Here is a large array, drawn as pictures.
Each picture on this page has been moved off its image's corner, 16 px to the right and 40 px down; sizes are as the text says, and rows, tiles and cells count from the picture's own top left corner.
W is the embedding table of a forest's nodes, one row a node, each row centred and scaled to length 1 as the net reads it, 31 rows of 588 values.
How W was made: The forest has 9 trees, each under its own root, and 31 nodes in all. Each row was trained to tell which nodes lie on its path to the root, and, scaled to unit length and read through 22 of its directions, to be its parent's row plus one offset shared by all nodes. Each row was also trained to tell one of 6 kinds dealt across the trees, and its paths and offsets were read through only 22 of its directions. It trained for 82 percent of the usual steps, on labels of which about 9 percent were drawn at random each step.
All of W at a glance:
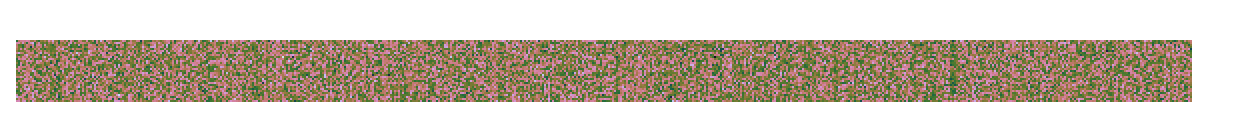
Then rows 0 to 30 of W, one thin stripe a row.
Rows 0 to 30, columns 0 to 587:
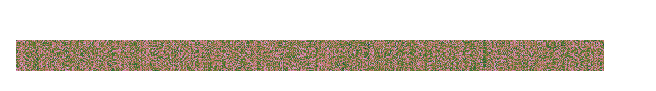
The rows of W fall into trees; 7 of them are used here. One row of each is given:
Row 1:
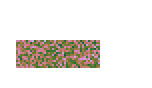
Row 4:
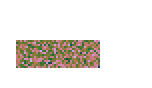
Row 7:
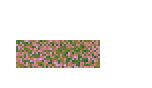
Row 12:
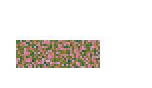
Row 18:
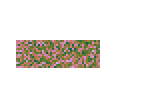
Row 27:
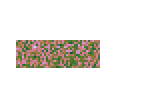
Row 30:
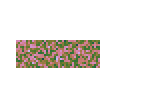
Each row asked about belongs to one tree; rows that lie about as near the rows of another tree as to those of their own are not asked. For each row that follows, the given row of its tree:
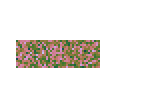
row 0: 30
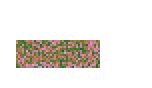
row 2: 7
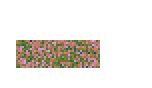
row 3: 27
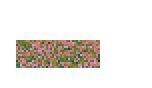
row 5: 27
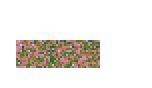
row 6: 18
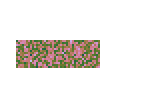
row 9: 30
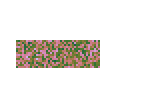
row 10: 7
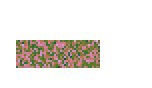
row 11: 4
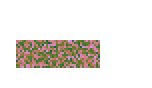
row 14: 1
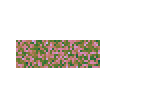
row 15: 30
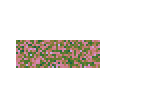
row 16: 12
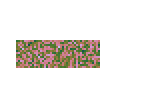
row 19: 7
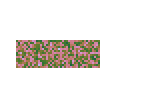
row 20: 30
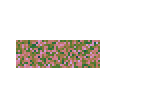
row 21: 4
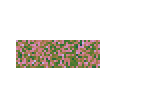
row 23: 27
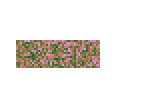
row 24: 27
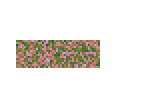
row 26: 7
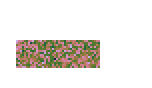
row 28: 18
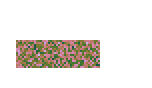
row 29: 1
